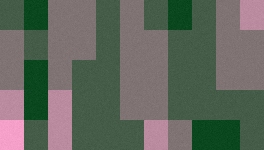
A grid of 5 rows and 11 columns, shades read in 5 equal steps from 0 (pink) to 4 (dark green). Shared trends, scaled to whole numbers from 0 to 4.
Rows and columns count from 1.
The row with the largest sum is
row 1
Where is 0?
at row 5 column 1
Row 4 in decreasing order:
4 3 3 3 3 3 3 2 2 1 1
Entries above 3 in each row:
2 0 1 1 2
